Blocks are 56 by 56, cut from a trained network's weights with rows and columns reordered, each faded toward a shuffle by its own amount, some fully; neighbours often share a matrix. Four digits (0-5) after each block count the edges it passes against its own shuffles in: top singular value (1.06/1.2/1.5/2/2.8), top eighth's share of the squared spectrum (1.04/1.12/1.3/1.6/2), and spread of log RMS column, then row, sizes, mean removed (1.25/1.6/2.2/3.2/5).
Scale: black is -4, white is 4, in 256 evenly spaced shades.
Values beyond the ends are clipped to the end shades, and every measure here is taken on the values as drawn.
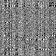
4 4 2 3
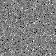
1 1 0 0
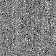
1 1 0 0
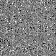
1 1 0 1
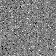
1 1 0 0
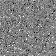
0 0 0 0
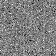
0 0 0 0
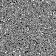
0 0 0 0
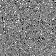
2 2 0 1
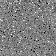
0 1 0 0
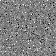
0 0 0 0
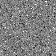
0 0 0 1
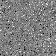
1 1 0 0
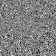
2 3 0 2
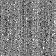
3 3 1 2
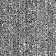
3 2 1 1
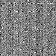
3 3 0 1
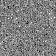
1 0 0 0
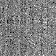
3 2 1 1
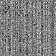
4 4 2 2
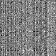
4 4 2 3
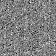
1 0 0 0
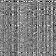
4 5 2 3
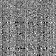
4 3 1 2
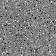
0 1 0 0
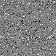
2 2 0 0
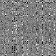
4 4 3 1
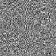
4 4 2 2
